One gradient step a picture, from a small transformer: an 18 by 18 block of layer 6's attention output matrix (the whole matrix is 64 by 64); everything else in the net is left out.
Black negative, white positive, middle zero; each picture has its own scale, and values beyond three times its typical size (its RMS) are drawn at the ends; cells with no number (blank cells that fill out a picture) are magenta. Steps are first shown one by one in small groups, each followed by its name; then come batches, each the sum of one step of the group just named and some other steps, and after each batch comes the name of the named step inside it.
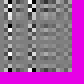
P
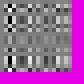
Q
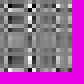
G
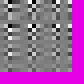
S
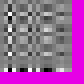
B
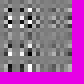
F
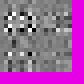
F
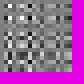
F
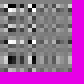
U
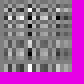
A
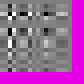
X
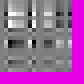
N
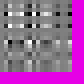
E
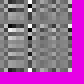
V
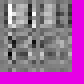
N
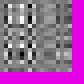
V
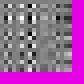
A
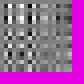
A
